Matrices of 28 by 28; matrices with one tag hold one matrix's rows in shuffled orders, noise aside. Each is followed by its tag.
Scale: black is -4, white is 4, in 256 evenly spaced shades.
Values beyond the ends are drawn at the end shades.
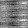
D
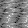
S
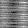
D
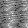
S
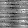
D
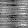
D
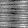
D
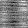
D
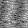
S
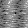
S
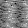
S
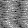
S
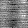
D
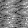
S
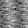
S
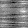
D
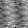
S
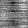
D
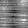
D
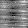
D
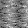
S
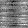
D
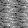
S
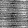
D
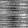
D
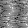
S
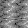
S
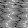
S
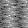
S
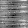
D
